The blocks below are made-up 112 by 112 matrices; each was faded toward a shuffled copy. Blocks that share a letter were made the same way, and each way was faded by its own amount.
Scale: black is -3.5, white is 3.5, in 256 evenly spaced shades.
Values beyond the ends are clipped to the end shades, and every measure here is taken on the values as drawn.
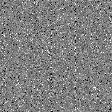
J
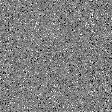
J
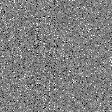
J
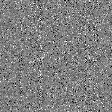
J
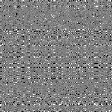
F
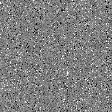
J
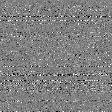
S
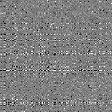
F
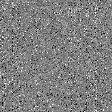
J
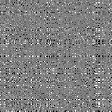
F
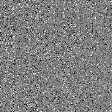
J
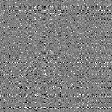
F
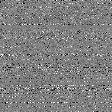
S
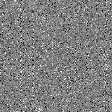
J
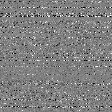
S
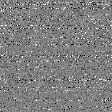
S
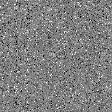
J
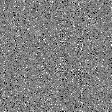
J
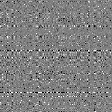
F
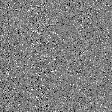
J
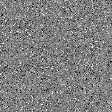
J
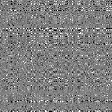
F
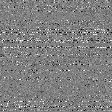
S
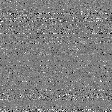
S
